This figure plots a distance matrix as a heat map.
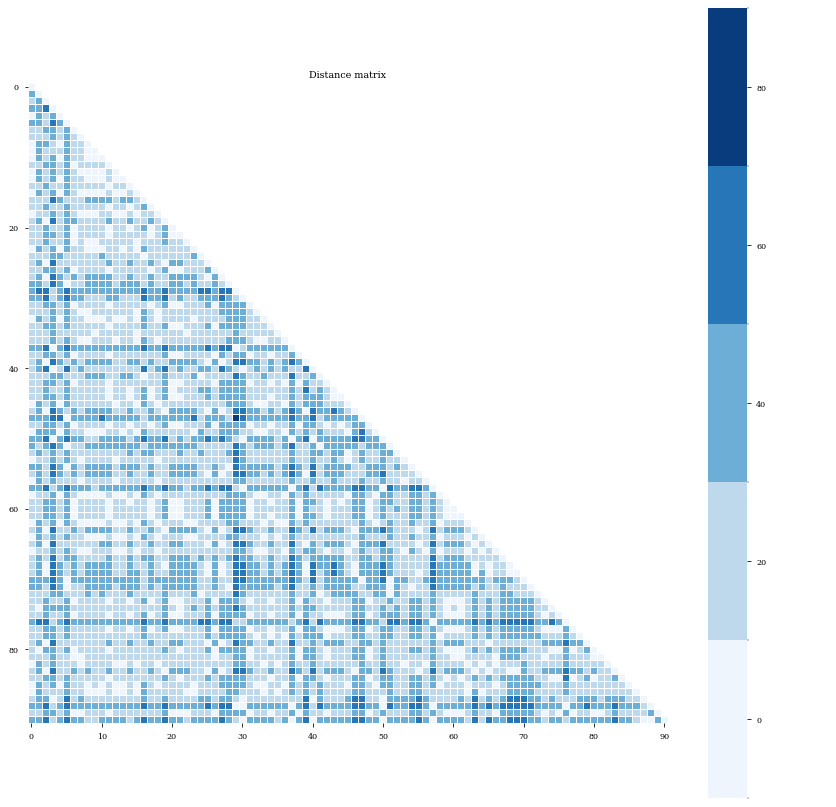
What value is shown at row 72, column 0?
20
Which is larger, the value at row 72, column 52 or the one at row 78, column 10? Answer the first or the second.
the first
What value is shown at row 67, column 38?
40
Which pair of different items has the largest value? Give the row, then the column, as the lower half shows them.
47, 29
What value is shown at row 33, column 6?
20
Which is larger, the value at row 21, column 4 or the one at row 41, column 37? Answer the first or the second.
the second
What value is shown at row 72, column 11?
20
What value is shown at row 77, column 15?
20
